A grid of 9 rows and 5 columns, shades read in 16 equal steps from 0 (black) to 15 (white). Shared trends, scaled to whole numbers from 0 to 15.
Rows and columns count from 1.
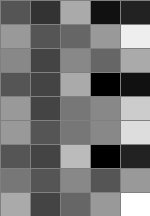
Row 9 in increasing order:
4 6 9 10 15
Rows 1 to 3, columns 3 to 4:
10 1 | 6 9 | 8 6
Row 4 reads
5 4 10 0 1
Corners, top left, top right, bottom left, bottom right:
5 2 10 15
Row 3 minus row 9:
-2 0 2 -3 -5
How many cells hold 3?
1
